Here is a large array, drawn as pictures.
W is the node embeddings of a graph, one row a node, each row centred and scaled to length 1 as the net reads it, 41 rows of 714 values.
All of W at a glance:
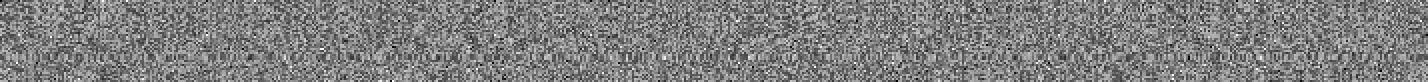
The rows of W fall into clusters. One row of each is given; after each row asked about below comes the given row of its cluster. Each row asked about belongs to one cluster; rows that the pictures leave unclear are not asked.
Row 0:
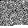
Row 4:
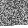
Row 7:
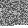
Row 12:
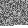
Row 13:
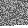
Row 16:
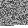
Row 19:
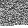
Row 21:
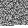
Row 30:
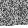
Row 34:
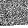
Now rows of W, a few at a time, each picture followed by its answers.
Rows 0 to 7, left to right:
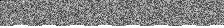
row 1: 7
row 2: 34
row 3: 0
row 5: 4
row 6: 16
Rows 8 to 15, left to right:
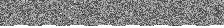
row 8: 0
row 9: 0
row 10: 7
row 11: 16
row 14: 16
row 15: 30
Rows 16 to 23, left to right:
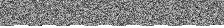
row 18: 0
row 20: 7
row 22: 4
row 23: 12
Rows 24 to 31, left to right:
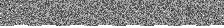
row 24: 19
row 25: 12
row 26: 34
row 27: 21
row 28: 21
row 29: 21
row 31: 34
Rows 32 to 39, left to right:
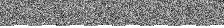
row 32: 13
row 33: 19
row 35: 12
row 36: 12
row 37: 13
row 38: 30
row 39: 13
